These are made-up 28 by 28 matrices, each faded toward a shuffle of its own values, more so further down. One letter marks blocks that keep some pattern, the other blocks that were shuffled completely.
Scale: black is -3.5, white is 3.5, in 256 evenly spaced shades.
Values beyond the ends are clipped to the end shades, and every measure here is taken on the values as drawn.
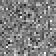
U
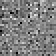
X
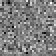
X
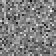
U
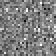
X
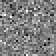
X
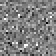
U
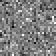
U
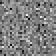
X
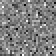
U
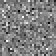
U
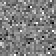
U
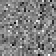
X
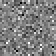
X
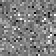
U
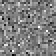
X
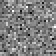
U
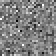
X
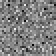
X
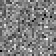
U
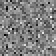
X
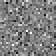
X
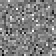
U
